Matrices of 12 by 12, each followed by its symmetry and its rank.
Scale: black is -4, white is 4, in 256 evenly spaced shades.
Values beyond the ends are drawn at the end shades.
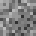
symmetric, full rank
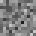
symmetric, full rank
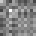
symmetric, rank two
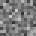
symmetric, full rank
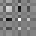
symmetric, rank one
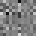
neither, rank two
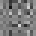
neither, rank two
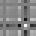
symmetric, rank one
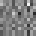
neither, rank two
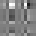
neither, rank one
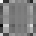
neither, rank one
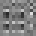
neither, rank two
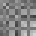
symmetric, rank two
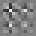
symmetric, rank two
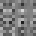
neither, rank two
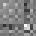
symmetric, rank two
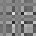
symmetric, rank one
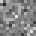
symmetric, full rank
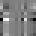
neither, rank one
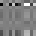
neither, rank one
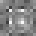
symmetric, rank two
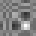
symmetric, rank two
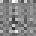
neither, rank two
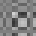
symmetric, rank one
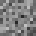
symmetric, full rank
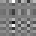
neither, rank one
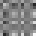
symmetric, rank one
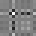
symmetric, rank one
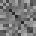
symmetric, full rank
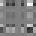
neither, rank one
